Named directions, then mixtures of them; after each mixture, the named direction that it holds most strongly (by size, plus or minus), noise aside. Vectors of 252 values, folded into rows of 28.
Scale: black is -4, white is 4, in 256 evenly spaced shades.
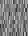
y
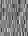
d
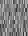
y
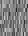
y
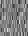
d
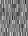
d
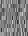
d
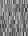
y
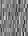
d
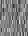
d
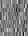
d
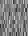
y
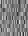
d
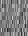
d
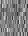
d
